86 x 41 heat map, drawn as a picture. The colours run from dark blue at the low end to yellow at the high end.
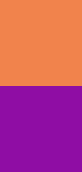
The table splits into 2 rows of 1 panel. Panel 1,1: high, flat. Panel 2,1: low, flat.
